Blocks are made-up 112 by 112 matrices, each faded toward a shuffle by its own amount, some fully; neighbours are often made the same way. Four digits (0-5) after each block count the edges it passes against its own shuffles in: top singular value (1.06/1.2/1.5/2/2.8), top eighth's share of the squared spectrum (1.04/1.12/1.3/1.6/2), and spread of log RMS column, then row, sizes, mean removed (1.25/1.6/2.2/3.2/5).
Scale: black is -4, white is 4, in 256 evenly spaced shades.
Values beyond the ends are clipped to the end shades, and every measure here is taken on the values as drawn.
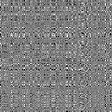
5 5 4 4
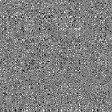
4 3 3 2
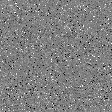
0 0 0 0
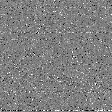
3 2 0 2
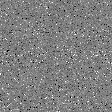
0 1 0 1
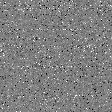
1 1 0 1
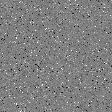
1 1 0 0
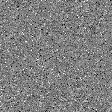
2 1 0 0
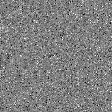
3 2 0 0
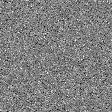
0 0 0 0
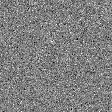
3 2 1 0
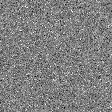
0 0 0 0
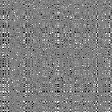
5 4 4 3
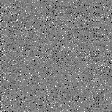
4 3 1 1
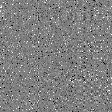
4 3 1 1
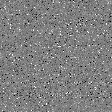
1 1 0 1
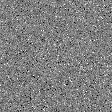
0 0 0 0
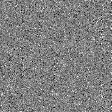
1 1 2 0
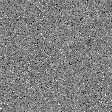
0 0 0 0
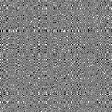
5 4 4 3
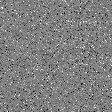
2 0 0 0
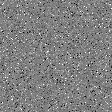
3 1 0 0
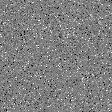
3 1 0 0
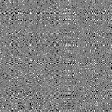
5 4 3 3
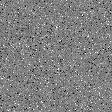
2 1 0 0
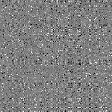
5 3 2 2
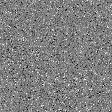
0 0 0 0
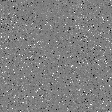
1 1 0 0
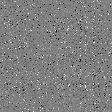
2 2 1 1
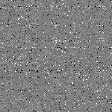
3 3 2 2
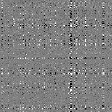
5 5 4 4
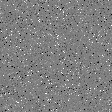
0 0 0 0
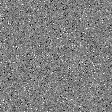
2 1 0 0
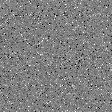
1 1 0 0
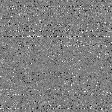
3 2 0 3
